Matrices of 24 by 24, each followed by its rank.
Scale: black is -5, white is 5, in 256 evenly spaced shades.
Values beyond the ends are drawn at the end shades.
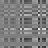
one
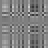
one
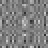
two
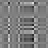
one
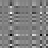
one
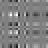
one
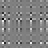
one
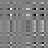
one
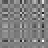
one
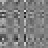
two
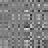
two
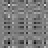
two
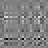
two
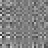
two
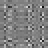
two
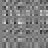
two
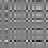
one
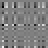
one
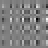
one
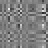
two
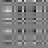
one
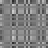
one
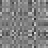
two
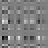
one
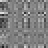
two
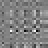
two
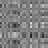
two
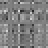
two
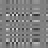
one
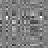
two
